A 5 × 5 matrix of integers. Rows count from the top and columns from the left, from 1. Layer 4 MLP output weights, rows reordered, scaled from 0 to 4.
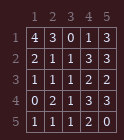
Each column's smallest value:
0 1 0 1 0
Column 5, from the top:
3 3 2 3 0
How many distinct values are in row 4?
4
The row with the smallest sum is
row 5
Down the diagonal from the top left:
4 1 1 3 0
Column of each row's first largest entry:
1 4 4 4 4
